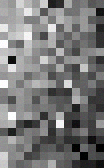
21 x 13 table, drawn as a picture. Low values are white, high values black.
Grain: fine. Stripes: none. Slope: up to the bottom right. Histogram: bell-shaped.
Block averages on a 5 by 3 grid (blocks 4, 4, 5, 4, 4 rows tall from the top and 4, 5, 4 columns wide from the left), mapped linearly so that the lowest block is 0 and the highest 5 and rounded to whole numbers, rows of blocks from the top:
0 1 3 / 0 2 3 / 1 2 3 / 2 3 4 / 2 3 5
